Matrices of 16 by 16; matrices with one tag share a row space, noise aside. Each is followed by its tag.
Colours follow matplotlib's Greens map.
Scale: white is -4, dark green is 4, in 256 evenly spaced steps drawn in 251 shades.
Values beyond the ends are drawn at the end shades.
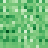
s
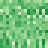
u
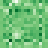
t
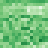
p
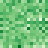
u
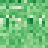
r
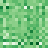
s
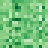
t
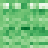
p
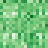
s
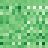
u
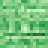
p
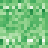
r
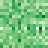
u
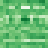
p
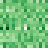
s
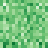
s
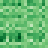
r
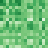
r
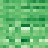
p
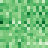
u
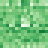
p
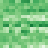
p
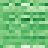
p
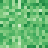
u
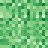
u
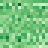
u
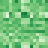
p
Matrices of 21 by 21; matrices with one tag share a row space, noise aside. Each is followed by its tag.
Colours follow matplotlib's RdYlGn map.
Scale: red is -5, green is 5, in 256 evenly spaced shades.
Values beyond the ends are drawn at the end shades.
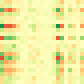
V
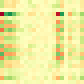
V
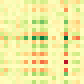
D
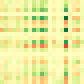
D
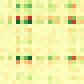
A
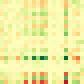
D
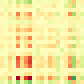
A
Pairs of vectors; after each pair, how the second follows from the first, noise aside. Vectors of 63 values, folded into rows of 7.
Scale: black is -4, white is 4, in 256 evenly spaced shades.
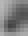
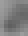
shrunk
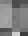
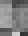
copied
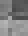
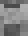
wrapped around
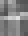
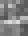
wrapped around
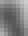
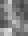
wrapped around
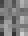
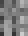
copied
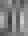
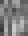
wrapped around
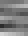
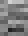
wrapped around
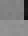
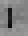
wrapped around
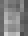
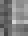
wrapped around
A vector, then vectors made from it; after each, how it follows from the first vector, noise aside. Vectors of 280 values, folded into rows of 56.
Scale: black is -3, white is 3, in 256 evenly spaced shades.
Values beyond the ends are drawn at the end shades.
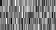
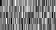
copied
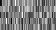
copied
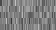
shrunk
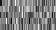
copied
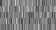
shrunk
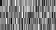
copied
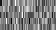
copied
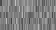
shrunk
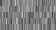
shrunk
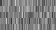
shrunk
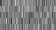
shrunk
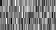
copied
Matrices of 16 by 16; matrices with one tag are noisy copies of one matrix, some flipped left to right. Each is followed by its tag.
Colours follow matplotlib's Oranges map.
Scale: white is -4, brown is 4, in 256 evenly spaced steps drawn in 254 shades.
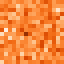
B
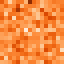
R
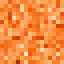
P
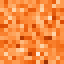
P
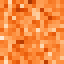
R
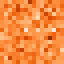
R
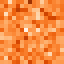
R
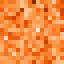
R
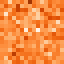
R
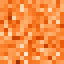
P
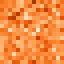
R
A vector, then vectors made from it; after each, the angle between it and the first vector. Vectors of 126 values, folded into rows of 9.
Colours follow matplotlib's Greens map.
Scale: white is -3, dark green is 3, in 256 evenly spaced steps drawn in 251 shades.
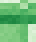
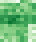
nearly parallel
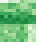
nearly parallel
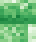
nearly parallel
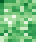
partly opposed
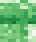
nearly parallel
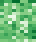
partly opposed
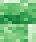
nearly parallel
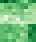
nearly opposite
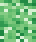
orthogonal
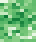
partly aligned
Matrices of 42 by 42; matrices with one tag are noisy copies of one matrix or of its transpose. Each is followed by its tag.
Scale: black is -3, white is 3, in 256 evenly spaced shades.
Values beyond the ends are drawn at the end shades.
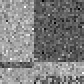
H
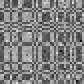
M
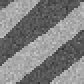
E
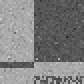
H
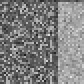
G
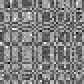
M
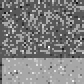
G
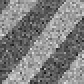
E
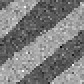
E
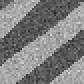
E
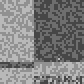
H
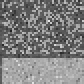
G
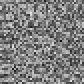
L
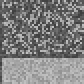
G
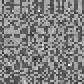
L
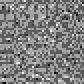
L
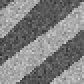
E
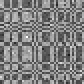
M
